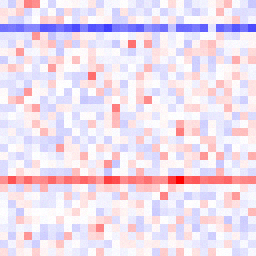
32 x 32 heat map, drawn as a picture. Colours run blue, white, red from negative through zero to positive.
Overall the values sit about 50% of the way up the scale. A few values lie far out on both sides of the bulk. Rows 4 and 23 differ from the rows beside them.
